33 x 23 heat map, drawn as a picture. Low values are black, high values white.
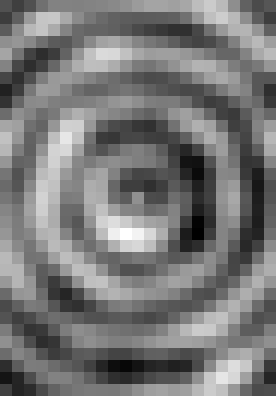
Slope: none. Rings: centred on the centre. Grain: blotchy. Histogram: bell-shaped.
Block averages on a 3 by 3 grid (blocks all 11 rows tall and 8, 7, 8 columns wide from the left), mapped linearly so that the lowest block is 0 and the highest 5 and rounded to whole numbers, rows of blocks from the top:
333 / 530 / 124
